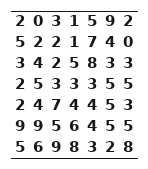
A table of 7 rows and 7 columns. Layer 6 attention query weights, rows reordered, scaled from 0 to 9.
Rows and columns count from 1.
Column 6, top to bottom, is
9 4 3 5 5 5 2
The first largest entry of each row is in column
6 5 5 2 3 1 3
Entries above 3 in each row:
2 3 3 3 5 7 5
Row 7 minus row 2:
0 4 7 7 -4 -2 8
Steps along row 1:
down up down up up down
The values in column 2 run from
0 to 9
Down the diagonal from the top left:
2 2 2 3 4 5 8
